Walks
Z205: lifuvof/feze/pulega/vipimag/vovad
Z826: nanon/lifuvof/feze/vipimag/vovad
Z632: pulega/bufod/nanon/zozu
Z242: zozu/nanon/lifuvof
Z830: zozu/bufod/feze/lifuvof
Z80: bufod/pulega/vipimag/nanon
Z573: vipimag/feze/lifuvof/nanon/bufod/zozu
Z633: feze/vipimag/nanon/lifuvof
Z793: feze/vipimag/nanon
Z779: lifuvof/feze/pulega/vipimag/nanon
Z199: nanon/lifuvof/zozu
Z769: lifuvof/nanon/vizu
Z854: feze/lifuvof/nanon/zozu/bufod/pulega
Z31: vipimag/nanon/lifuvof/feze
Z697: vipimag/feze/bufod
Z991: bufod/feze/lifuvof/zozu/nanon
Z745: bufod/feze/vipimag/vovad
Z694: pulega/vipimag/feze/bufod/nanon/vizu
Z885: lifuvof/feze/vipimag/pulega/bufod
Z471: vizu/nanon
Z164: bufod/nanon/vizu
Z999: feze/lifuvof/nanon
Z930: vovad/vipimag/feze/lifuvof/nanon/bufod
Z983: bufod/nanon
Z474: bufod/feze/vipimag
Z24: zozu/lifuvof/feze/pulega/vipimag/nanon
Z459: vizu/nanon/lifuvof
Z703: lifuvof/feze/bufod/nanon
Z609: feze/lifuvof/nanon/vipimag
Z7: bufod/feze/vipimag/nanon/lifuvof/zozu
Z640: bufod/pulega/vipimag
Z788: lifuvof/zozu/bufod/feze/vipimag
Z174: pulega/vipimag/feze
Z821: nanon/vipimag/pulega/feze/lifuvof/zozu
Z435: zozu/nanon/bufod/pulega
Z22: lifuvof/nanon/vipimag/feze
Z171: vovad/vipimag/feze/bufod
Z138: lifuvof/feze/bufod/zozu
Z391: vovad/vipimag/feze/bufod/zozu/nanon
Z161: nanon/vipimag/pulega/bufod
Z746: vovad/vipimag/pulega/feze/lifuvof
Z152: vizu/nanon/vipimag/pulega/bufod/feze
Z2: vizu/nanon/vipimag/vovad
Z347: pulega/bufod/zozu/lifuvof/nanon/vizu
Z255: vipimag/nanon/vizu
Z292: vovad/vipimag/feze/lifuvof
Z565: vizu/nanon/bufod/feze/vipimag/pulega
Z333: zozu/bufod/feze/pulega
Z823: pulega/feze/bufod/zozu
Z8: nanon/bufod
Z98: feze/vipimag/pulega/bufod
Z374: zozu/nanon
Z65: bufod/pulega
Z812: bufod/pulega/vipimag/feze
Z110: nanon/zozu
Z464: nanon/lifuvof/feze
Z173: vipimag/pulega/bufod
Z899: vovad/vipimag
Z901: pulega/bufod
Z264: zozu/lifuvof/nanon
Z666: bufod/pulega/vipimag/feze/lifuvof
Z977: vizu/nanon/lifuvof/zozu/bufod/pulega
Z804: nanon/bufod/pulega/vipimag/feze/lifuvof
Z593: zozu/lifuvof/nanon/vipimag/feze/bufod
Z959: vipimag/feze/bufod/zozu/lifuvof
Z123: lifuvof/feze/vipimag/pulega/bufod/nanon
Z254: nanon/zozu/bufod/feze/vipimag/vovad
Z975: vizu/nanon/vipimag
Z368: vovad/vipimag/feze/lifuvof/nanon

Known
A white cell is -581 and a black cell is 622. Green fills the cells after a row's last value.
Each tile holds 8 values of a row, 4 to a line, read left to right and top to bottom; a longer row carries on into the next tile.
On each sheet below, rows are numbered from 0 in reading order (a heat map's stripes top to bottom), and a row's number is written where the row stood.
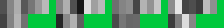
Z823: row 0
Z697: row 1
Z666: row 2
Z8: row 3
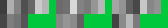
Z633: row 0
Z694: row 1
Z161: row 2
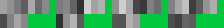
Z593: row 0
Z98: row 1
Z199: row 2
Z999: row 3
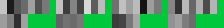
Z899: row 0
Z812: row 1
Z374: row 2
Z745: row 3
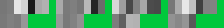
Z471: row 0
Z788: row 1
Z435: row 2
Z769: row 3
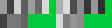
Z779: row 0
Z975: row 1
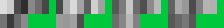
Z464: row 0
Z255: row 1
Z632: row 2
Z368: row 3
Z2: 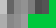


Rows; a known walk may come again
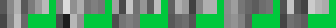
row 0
Z823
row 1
Z983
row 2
Z24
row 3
Z368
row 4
Z609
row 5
Z292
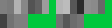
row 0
Z991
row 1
Z31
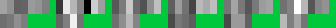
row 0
Z152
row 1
Z110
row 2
Z632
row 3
Z746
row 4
Z930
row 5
Z164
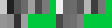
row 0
Z899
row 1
Z22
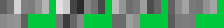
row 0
Z694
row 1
Z464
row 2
Z854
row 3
Z391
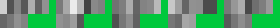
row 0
Z565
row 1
Z769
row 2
Z123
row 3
Z977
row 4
Z7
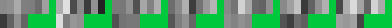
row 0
Z703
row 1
Z975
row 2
Z804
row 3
Z821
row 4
Z347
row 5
Z999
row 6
Z255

